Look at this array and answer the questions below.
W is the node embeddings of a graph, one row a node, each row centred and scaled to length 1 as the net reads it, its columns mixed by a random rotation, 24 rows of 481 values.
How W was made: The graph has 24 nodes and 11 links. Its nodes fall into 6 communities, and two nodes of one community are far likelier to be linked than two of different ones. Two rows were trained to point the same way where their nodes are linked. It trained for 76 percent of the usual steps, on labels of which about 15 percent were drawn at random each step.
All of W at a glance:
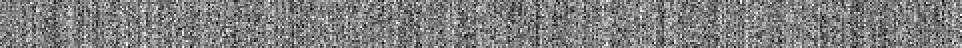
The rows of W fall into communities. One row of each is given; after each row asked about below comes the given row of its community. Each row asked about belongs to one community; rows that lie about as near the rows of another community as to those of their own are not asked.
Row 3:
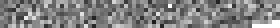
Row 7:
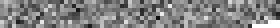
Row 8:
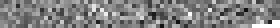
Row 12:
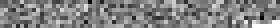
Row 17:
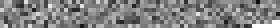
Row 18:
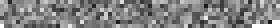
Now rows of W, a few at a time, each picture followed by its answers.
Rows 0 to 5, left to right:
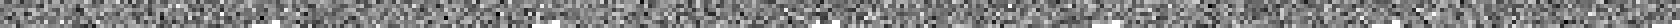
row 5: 3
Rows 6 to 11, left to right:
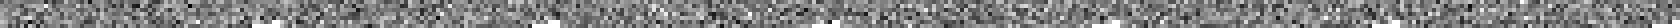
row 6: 12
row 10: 7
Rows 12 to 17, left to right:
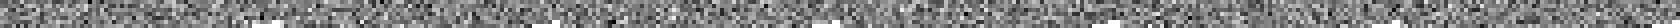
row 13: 18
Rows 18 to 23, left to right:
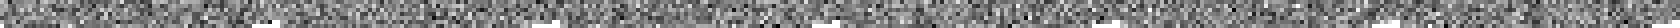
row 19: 8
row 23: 17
